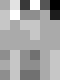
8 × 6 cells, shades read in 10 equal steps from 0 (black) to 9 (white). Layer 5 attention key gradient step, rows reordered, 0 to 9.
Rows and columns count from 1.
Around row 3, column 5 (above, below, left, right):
6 6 7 6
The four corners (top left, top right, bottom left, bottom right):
6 0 5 7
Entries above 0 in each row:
5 6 6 6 6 6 6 6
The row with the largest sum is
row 3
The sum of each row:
28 33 39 37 36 34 36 33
